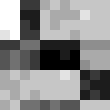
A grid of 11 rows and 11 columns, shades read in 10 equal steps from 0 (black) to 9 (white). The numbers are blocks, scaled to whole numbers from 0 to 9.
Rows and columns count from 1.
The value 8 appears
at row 2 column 9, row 4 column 1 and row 8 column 7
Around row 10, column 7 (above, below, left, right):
7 3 7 7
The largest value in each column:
9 9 7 7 7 7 8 7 8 7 7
